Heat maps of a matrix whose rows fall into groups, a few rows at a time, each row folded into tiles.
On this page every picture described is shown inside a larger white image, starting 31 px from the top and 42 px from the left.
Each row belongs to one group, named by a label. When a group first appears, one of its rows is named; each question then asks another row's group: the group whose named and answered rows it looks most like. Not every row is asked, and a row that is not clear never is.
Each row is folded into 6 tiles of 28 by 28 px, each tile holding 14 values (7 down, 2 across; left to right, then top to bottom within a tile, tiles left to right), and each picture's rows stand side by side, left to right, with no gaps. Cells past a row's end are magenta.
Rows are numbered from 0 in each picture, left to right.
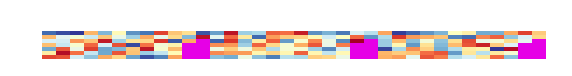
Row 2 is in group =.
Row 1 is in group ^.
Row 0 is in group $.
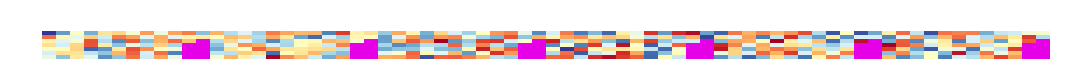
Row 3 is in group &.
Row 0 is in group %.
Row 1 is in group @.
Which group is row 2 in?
$
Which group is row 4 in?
^
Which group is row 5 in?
^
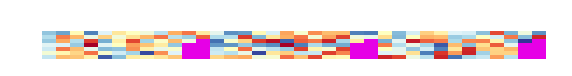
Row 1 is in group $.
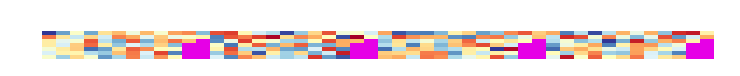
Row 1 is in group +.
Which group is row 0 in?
%
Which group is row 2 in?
=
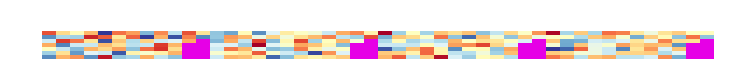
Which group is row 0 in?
+
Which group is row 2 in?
=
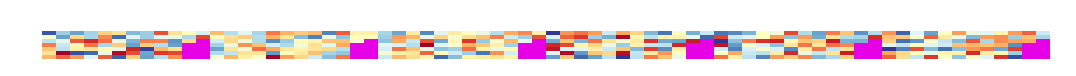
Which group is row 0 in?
$
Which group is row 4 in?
$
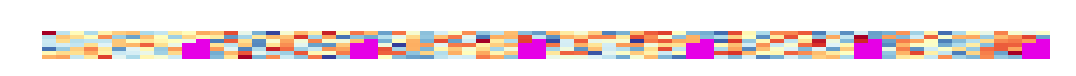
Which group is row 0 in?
=
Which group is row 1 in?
+
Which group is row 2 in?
^
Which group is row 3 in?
+
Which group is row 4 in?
^
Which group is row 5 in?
+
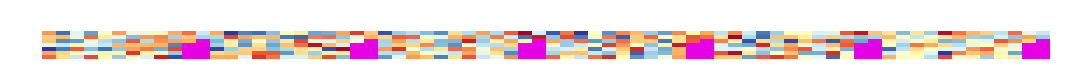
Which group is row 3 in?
&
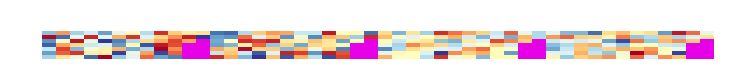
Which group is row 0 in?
+
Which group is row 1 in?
$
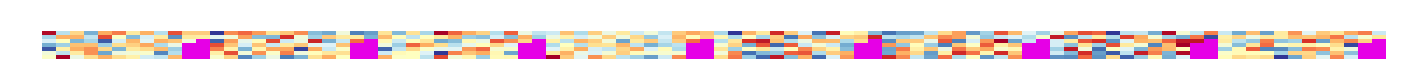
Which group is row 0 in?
@
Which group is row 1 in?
^
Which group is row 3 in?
&
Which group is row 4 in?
$
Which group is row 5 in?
$
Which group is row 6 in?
+
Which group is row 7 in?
%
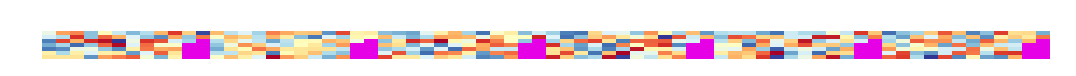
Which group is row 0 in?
$
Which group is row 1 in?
@
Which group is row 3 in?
$
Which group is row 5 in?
$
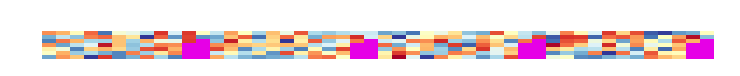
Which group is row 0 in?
+
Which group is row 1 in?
^
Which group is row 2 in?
$
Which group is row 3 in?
^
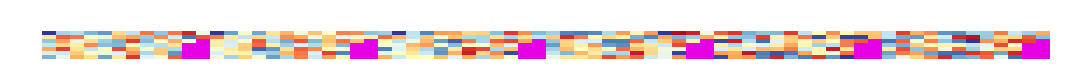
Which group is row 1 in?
%
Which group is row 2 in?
%
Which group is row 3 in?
@
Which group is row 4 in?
+
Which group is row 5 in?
+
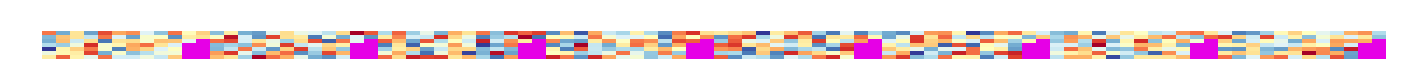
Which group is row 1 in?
&
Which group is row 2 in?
&
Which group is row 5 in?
$
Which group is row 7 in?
%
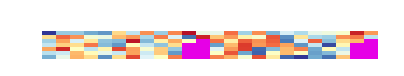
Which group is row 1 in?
&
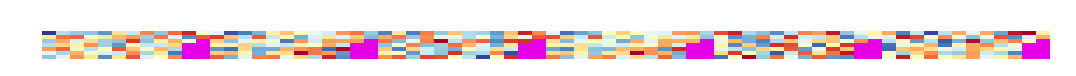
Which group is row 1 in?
%
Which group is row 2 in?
&
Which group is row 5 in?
@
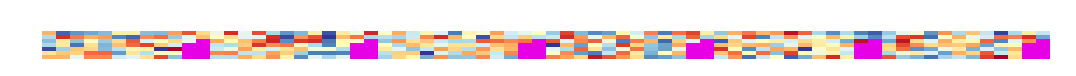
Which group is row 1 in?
&
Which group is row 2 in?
+
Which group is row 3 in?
&
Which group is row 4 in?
^
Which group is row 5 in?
^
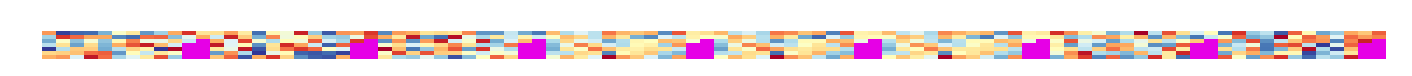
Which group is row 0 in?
=
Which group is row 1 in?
&
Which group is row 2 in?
^
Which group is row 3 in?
@
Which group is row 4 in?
@
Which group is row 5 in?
@
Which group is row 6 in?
+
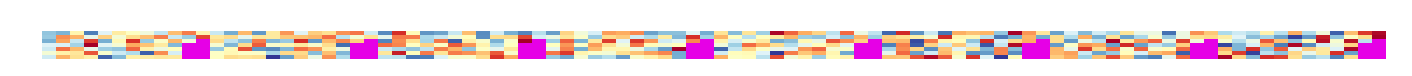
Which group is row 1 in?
%
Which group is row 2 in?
^
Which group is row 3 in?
^
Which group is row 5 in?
&
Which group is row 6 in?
&
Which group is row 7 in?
&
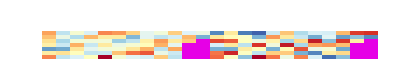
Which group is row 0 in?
%
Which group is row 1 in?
&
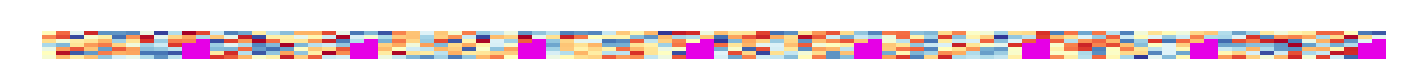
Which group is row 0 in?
&
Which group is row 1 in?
$
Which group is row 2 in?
^
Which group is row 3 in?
@
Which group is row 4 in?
+
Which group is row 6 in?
&
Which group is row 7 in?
$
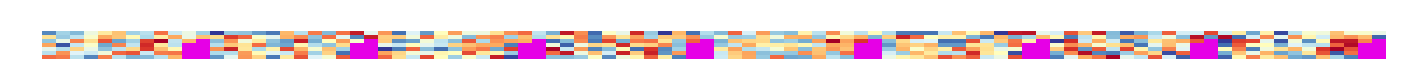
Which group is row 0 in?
$
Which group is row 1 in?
@
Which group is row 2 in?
%
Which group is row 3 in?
^
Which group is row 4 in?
+
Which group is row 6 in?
+
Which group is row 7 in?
+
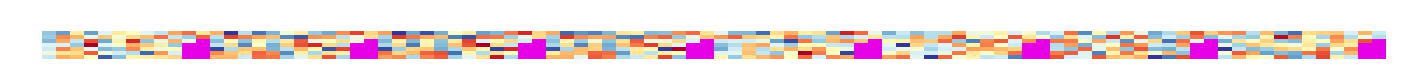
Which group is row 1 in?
=
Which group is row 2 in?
=
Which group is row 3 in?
=
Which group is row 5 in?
$
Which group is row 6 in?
&
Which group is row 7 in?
+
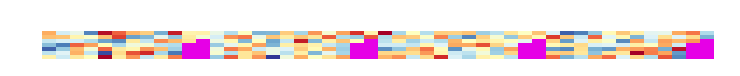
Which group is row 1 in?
@
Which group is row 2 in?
=
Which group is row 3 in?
%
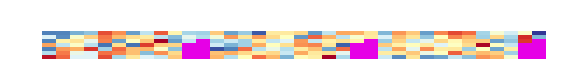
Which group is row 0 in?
$
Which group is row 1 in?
=
